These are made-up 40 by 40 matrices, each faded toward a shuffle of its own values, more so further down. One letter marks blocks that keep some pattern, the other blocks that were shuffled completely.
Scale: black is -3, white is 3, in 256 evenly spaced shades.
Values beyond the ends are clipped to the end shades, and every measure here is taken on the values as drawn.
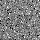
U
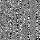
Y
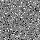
U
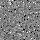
U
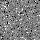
U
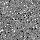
U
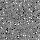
U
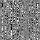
Y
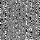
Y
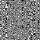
Y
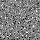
U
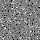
U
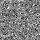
U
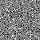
U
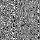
Y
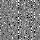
Y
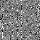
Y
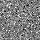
U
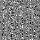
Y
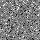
U
